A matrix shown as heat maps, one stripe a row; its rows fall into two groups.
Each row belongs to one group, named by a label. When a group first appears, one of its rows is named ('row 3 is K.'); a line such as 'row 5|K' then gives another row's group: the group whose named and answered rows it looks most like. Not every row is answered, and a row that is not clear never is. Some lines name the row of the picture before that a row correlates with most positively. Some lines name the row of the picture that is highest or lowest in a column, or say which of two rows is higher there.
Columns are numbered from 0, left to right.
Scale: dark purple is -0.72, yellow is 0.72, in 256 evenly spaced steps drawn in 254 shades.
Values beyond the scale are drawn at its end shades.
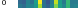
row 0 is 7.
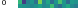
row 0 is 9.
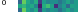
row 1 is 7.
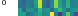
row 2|9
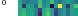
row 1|9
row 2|7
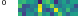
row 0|7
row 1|9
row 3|9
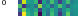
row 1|9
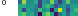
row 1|7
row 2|9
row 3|7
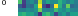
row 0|9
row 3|7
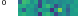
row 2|9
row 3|7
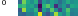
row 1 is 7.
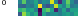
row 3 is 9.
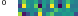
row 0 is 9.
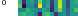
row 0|9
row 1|9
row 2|9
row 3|7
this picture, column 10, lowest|3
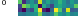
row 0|9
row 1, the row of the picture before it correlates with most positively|2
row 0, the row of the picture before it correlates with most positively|1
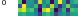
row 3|7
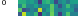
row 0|7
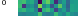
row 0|7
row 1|9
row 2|7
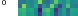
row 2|7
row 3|7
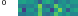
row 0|7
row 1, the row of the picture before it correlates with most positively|0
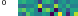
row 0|7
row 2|7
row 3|9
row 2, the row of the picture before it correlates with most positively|0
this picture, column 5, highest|1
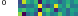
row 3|9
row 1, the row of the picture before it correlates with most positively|1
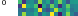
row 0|9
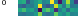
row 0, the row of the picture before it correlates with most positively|3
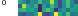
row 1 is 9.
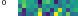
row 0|7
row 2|9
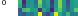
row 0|9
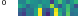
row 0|9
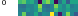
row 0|7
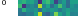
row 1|9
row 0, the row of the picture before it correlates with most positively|0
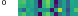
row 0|7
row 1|7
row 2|9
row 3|7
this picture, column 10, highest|2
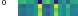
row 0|7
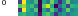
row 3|7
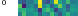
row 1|9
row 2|7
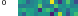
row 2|7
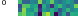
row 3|7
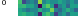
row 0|9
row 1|7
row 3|7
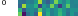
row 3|9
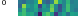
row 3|7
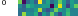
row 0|9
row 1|9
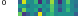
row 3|9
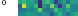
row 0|7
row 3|9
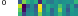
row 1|9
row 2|9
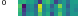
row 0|7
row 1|9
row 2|9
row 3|9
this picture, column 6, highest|0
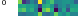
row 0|9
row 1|7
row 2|7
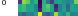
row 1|7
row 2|7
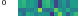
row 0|7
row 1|7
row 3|9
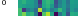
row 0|7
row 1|7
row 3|7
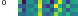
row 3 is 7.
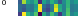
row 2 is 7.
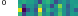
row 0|7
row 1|9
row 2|9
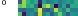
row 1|7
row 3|9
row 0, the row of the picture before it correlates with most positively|0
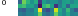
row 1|7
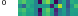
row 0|7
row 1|9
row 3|7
